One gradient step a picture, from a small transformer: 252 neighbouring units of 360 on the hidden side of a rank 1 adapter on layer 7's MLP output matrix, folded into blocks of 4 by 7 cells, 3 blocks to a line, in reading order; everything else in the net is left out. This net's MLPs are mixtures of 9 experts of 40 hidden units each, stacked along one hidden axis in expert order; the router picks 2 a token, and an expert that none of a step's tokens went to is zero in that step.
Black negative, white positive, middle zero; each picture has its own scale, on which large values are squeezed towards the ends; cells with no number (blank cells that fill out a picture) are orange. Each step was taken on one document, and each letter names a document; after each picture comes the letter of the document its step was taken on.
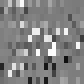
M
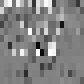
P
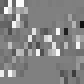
M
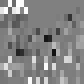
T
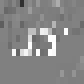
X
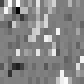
T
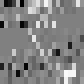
P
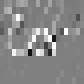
X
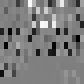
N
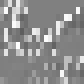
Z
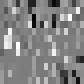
N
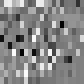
P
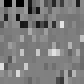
P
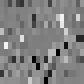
N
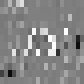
N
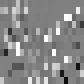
Z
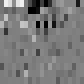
P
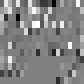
P
